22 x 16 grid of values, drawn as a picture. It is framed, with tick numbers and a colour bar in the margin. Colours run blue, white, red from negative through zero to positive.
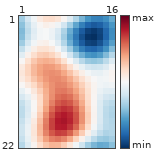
The ninth with the lowest average is the top right. There are no regular stripes. On average the colour sits 50% of the way up the scale. No lone cell stands out from its neighbours. The bottom middle is the ninth with the highest average.
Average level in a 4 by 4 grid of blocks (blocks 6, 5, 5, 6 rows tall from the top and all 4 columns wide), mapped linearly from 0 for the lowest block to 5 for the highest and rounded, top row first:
2 3 0 0
4 4 3 2
3 5 4 2
3 5 4 2
